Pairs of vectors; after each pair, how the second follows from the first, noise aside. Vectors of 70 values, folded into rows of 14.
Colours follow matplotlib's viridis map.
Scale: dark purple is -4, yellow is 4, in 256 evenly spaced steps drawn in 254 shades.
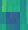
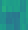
shrunk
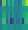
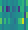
wrapped around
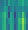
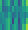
wrapped around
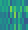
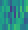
sign-scrambled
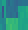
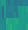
shrunk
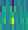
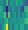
wrapped around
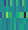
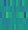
shrunk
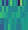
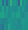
shrunk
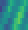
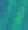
shrunk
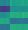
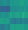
shrunk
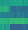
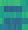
wrapped around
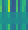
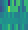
sign-scrambled
